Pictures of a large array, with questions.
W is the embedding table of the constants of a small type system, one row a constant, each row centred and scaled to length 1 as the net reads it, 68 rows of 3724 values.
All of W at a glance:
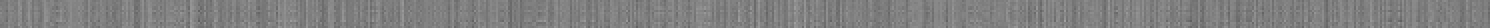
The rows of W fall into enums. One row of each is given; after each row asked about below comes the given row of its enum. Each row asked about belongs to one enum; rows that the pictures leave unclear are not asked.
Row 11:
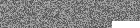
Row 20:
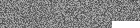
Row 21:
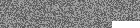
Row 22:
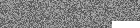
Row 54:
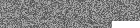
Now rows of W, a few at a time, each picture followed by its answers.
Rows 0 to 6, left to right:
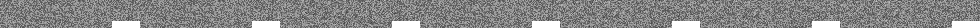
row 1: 21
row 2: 54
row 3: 21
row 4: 11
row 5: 11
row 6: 11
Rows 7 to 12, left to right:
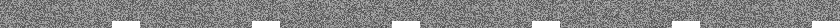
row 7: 21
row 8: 21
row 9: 22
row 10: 21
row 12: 21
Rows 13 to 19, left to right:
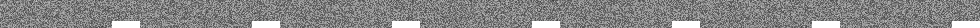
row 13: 11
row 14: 54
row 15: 21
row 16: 20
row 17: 21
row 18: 22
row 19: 54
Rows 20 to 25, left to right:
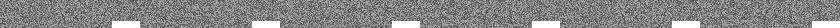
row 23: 54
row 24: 20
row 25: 54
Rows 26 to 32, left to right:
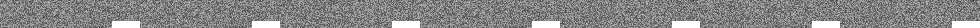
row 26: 11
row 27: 11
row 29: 11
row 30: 20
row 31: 22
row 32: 20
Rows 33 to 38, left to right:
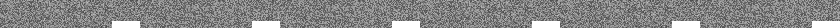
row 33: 22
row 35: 21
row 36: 22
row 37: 22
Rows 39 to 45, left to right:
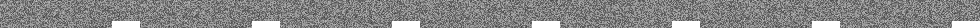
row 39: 11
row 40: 11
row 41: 54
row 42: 22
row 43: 21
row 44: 22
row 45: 54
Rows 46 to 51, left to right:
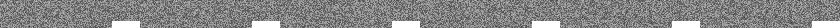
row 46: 11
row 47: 11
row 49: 22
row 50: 54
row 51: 54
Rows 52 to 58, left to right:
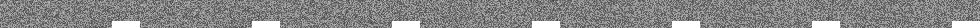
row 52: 11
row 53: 11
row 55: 20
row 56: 21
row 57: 21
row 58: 21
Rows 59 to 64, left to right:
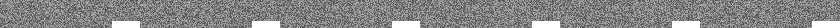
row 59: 22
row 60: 11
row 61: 21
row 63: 21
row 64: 11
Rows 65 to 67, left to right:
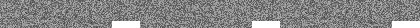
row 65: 54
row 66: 21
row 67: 54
